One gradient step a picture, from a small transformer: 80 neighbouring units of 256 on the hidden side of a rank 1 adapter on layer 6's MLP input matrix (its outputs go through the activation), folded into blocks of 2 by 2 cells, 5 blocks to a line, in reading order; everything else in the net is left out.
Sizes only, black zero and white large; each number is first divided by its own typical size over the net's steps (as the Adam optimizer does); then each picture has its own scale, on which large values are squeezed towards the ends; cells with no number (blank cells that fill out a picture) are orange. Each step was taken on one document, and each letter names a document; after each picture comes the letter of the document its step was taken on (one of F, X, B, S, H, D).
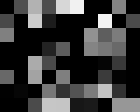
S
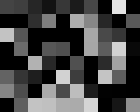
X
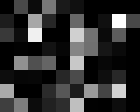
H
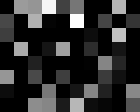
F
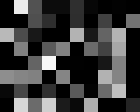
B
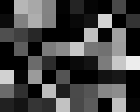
X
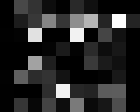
H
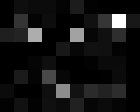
H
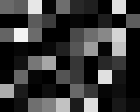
X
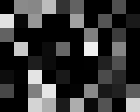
F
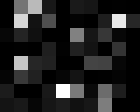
H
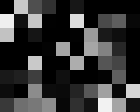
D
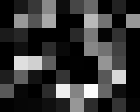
X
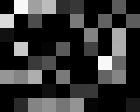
F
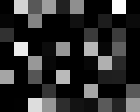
F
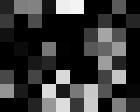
S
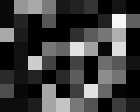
X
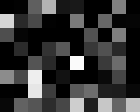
D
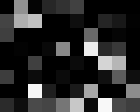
D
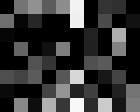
F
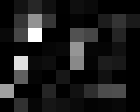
H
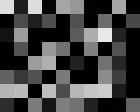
X
